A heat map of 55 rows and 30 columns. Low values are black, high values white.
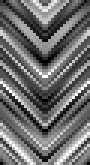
Odd rows or columns: none. Slope: none. Ninth with the lowest average: centre. Mirror symmetry: left to right.
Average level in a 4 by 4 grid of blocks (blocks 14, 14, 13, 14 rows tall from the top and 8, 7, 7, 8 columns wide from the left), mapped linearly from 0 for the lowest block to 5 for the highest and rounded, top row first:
1331 | 2222 | 2002 | 5445
